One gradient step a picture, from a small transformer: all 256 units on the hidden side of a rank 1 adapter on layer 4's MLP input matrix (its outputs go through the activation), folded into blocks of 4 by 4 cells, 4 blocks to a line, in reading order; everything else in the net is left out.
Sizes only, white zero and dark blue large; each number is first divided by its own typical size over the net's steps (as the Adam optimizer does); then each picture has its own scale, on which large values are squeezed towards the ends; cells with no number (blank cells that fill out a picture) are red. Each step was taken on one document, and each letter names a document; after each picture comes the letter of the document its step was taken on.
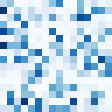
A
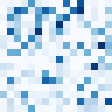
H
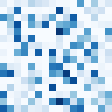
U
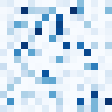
H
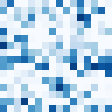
A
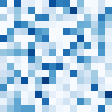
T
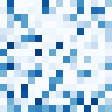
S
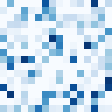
S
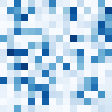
T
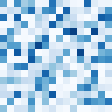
T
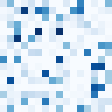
H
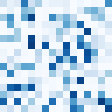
U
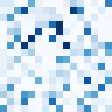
H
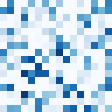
S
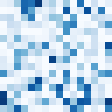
U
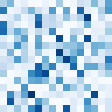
A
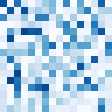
T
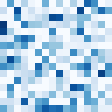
A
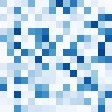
T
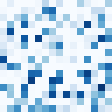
S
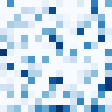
S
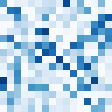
T
